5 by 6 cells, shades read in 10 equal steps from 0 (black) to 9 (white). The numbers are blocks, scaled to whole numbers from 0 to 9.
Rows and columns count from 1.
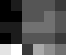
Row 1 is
0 1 3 3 3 2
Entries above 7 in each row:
0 0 0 0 2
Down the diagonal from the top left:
0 0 4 3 5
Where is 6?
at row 5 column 4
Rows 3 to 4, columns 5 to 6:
4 3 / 3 2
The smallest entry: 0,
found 4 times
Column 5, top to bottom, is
3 4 4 3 5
